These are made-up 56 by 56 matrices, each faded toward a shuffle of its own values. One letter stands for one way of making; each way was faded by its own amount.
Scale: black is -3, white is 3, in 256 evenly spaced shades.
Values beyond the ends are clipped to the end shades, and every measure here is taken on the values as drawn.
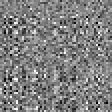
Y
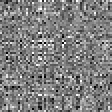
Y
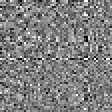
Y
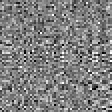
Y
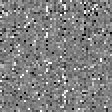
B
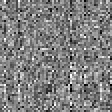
Y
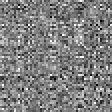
Y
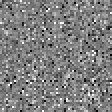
B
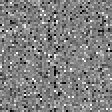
B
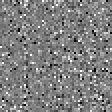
B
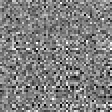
Y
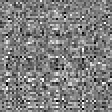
Y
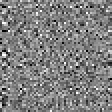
Y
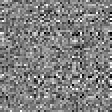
Y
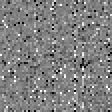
B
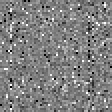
B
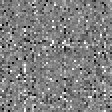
B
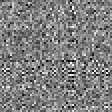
Y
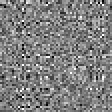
Y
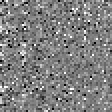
B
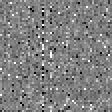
B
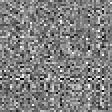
Y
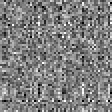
Y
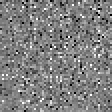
B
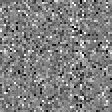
B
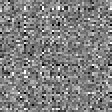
Y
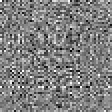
Y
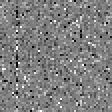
B
